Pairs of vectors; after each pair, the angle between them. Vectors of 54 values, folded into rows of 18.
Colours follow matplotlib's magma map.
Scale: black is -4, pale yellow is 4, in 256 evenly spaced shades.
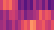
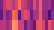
orthogonal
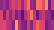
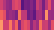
orthogonal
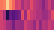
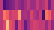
partly opposed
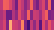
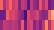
orthogonal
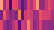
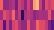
partly aligned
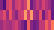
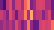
nearly parallel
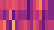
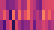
nearly opposite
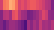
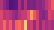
nearly opposite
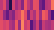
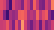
nearly parallel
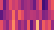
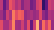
nearly parallel
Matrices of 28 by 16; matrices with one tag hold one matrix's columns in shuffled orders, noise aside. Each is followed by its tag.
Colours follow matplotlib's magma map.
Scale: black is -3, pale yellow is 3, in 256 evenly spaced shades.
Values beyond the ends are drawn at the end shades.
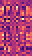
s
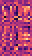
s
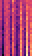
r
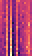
r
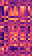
s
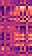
s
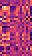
s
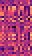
s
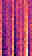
r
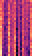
r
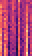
r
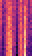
r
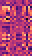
s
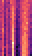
r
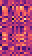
s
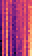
r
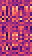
s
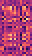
s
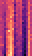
r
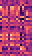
s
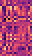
s
